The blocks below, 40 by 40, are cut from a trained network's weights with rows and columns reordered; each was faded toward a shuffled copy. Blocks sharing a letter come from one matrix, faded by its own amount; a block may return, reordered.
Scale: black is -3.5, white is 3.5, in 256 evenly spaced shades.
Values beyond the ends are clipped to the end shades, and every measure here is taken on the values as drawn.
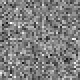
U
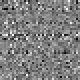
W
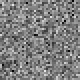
U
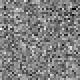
U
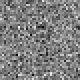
U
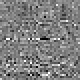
W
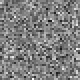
U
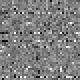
W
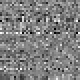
W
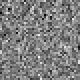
U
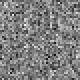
U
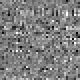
W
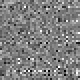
W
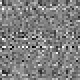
W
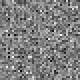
U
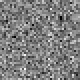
U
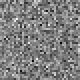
U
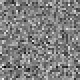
U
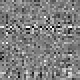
W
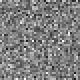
U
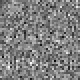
U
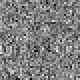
U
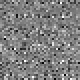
W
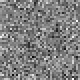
U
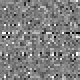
W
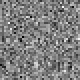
U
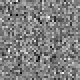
U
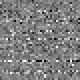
W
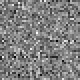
U
